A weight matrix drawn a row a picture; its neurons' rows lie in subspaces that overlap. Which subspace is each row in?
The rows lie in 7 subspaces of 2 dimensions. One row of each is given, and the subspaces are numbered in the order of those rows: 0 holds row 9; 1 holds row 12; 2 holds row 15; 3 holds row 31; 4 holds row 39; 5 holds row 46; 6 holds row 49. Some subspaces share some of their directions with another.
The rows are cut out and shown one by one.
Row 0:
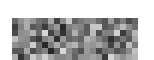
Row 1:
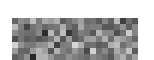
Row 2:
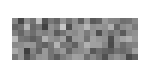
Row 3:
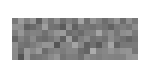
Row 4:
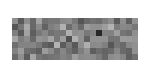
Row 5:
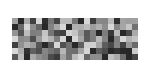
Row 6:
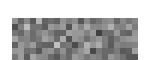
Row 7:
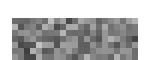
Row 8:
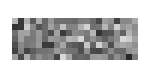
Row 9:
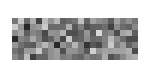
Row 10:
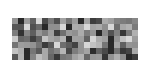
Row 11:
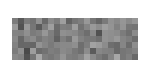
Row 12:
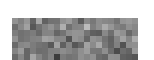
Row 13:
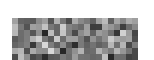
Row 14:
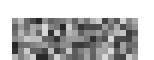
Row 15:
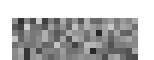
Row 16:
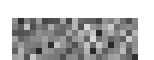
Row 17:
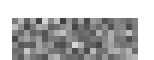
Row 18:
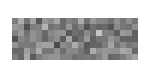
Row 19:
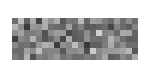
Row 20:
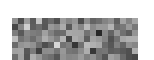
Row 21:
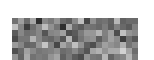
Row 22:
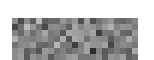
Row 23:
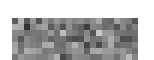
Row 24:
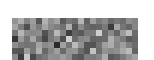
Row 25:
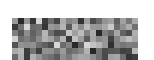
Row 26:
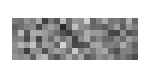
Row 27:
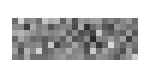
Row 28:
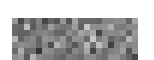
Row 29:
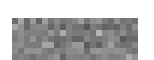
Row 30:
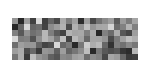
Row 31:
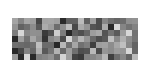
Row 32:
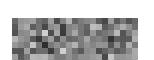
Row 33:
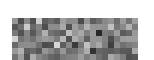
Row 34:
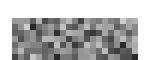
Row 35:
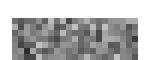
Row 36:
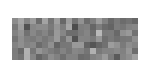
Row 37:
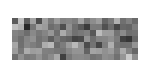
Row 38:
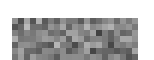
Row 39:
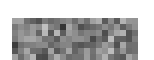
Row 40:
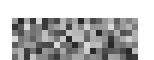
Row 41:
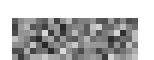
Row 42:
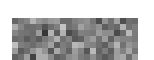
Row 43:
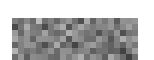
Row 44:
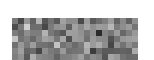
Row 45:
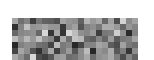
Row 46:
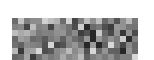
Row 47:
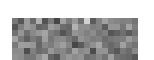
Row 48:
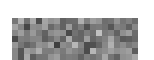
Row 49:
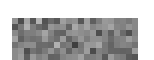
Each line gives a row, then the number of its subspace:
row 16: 5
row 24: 3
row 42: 4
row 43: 5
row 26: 6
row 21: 5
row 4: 6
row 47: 6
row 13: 0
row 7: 2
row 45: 4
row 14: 4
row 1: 4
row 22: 1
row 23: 3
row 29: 3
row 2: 4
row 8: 3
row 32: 0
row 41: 0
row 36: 2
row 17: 6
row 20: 1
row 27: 5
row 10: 4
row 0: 0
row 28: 5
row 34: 1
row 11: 2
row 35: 2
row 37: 3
